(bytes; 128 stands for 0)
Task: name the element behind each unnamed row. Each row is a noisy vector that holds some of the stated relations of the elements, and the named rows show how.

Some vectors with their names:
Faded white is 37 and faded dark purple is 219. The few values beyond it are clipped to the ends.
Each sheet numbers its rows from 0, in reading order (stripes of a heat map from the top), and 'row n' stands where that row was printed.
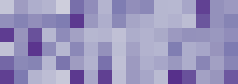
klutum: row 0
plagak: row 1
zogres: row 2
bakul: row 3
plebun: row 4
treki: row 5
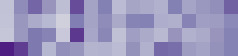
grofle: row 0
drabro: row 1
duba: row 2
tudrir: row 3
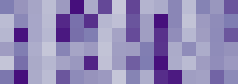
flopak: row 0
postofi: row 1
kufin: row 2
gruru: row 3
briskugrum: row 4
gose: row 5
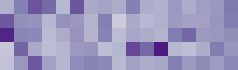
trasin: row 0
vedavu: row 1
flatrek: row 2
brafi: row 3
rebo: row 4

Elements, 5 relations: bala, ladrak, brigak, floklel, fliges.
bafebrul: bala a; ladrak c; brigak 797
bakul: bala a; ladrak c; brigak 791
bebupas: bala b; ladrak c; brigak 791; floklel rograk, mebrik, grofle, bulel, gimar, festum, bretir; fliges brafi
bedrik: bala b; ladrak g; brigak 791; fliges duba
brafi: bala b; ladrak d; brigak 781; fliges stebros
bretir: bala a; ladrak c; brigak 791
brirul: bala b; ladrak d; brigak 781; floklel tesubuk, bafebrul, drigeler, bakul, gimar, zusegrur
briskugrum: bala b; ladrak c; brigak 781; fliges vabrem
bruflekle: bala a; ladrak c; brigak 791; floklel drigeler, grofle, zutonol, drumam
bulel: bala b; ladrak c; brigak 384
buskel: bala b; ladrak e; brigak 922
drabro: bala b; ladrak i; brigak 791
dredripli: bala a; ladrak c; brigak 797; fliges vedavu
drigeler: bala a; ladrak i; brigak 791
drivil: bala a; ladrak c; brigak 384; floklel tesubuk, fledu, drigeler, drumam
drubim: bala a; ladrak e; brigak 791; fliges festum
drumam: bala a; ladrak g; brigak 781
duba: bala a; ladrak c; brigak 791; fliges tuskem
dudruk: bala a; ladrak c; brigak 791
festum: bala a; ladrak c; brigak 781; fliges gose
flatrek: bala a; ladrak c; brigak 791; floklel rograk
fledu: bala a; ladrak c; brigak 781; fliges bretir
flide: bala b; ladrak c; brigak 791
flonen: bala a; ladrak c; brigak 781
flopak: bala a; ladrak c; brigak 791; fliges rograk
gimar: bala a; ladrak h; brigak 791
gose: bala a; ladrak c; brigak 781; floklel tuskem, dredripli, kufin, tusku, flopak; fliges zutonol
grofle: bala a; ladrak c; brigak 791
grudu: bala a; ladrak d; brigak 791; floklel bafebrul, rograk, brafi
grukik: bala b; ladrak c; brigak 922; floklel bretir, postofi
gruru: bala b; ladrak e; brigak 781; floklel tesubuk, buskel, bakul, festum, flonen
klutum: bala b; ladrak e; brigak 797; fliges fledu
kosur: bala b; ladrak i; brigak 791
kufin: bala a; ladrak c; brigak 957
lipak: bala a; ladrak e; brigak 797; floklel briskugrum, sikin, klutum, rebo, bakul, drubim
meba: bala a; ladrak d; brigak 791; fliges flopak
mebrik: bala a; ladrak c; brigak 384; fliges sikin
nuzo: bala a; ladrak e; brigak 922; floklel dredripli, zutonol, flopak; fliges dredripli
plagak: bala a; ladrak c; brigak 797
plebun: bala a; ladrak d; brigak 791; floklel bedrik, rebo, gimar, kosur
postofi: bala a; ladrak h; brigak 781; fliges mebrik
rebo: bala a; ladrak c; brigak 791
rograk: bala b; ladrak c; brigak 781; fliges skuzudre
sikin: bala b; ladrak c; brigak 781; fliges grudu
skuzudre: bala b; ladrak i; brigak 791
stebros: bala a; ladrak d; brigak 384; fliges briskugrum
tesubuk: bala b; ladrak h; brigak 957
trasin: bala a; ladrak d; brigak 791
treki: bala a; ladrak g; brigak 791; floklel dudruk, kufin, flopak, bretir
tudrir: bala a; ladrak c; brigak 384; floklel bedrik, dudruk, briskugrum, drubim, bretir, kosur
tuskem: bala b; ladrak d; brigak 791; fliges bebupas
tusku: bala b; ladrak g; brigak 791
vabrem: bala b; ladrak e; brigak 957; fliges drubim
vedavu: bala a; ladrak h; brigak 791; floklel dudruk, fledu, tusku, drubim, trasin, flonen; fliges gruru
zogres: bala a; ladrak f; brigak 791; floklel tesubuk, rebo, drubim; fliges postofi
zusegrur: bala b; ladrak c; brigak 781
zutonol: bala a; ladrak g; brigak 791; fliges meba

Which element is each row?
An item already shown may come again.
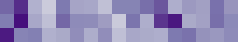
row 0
grukik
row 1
gose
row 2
flatrek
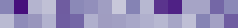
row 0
gose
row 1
bafebrul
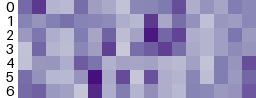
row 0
grukik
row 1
mebrik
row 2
rograk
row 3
buskel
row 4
bafebrul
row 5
flopak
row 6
bretir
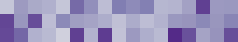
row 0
klutum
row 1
zogres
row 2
treki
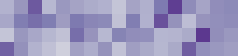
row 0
drivil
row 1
stebros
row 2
klutum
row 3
bebupas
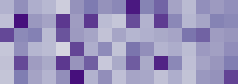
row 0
bulel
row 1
festum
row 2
lipak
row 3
tuskem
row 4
flonen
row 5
dredripli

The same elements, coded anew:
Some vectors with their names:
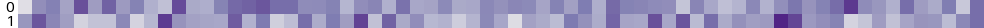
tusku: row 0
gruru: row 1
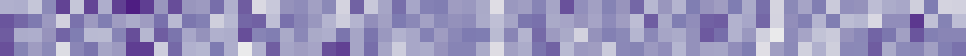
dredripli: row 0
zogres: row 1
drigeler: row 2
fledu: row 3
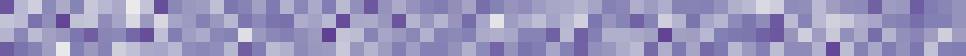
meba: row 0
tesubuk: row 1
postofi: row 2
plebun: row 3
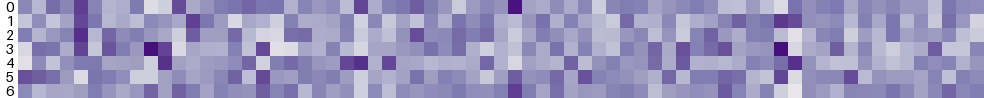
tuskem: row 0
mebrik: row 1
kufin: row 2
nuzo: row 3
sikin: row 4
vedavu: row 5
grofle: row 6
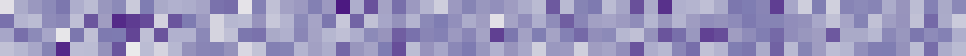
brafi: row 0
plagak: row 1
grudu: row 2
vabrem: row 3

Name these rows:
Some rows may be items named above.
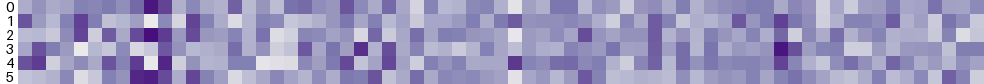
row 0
drumam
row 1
stebros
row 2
dredripli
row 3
gruru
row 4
gose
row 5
bafebrul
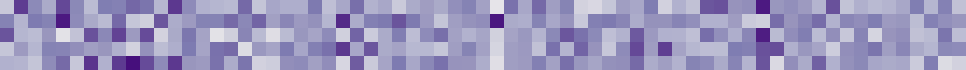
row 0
drivil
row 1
tuskem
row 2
lipak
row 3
briskugrum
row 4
dredripli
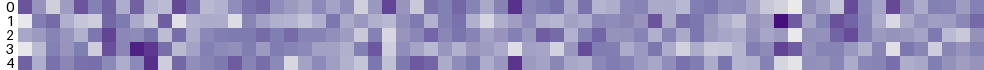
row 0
flopak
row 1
grukik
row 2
dudruk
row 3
klutum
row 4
duba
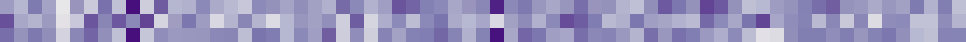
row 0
flatrek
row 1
lipak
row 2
bretir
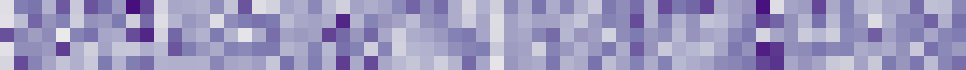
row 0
nuzo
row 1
buskel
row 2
fledu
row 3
bulel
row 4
brirul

